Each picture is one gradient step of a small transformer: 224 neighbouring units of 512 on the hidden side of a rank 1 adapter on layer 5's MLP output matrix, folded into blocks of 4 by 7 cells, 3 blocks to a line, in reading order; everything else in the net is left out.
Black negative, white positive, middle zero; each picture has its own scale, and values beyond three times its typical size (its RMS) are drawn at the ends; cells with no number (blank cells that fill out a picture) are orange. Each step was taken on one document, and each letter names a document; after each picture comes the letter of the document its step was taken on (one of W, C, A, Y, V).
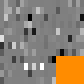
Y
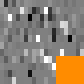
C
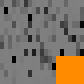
C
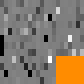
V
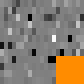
V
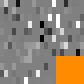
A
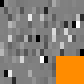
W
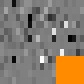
C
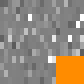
V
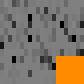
C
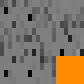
C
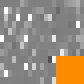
Y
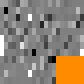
V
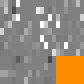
A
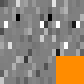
A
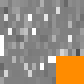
Y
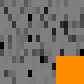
C
